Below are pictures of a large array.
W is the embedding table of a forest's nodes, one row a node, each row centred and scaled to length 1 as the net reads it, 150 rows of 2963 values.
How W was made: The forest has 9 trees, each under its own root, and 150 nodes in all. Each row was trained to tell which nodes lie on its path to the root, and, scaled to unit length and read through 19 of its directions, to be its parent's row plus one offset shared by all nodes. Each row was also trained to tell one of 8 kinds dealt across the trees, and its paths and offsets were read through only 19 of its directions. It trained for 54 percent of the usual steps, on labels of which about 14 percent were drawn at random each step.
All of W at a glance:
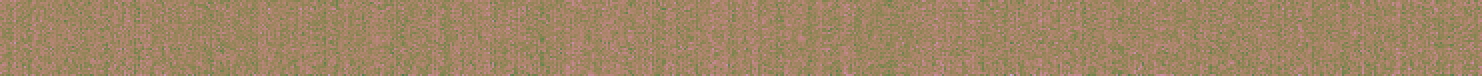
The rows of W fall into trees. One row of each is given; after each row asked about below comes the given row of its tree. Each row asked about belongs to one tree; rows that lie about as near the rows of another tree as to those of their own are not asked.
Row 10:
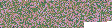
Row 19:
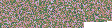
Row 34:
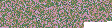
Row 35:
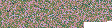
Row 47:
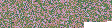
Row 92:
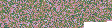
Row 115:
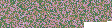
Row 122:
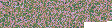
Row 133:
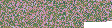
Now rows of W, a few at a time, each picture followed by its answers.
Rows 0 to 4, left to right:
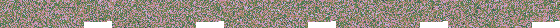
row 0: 10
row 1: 47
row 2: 10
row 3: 115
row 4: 115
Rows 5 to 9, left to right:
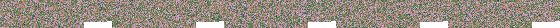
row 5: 34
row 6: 115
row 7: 35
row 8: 35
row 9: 35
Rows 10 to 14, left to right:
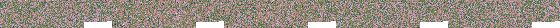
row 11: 122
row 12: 122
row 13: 35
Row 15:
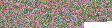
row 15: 133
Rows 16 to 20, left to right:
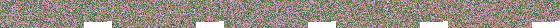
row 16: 92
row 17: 47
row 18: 115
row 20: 133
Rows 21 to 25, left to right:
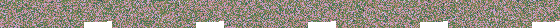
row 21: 92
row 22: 34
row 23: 34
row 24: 47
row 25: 92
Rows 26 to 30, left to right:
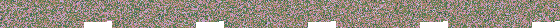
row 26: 34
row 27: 115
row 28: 115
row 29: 133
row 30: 115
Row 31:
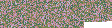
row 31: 122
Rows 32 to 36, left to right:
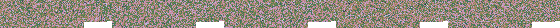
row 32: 115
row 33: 19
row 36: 92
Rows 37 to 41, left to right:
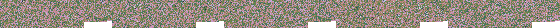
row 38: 35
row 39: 133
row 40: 47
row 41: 34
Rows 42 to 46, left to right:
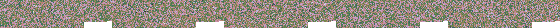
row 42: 115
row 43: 47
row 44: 34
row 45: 35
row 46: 35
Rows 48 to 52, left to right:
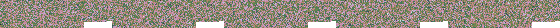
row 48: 122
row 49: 19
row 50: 10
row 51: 133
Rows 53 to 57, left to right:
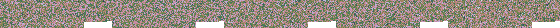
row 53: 115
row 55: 19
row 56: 35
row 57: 133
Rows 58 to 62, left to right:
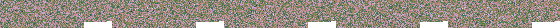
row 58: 35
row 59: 133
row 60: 133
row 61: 19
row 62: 34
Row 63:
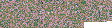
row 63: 122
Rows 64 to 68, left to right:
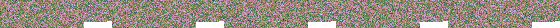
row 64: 35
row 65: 35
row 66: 92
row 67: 34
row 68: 47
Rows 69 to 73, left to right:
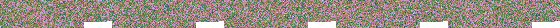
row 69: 133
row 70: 34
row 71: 10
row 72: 133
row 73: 133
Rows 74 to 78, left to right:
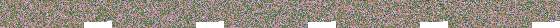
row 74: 34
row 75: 34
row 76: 34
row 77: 47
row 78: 122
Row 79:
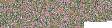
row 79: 122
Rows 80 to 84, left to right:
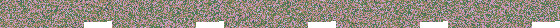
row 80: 34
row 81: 115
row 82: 19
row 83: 133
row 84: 92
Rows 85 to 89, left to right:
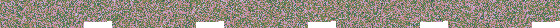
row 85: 35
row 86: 122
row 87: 19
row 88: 35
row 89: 133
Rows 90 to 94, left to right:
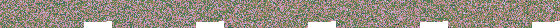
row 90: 10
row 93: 47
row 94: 92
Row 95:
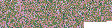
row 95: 133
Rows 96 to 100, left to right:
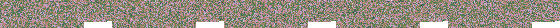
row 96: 35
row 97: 35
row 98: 10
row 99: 35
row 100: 19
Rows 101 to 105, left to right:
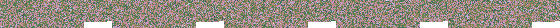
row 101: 92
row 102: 19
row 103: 115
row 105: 122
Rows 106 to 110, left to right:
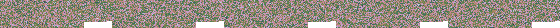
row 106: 122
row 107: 10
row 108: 34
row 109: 133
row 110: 35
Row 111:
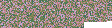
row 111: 34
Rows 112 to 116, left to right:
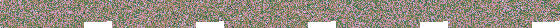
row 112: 122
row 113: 133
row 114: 35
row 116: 92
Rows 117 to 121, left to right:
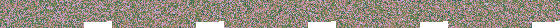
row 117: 34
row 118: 47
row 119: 34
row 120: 115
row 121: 34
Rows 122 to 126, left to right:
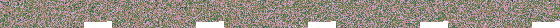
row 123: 10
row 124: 122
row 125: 92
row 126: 92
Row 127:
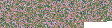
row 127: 115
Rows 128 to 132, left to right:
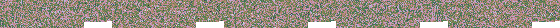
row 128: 122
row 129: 47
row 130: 115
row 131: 115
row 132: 47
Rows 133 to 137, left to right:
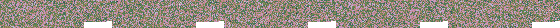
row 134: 122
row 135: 133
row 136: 133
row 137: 92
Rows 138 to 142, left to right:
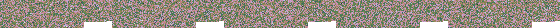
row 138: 10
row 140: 47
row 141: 122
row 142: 10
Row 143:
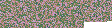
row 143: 92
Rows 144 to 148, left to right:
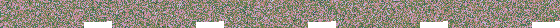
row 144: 133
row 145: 122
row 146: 47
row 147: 35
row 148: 133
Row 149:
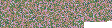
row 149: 35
